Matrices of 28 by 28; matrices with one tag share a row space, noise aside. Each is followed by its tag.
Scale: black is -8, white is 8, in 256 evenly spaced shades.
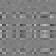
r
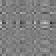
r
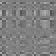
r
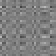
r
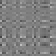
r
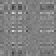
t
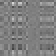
t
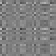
r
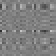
r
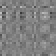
r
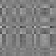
r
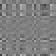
r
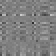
r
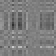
t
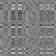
t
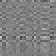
r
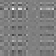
t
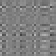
r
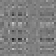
t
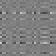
r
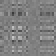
t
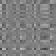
r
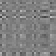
r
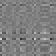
r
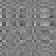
r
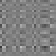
r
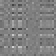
t
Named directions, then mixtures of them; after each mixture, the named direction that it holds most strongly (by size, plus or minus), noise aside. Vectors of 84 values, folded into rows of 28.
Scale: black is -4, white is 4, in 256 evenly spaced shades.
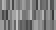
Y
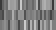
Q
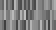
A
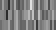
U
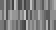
A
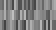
A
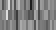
U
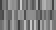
Q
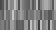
Q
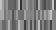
Q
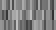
Y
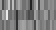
U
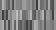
Y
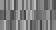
A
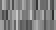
Y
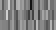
U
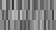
Y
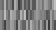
A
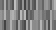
A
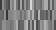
U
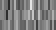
U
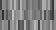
Q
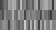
Q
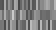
A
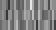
U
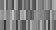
A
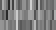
Y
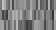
Y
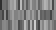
Q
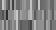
Y
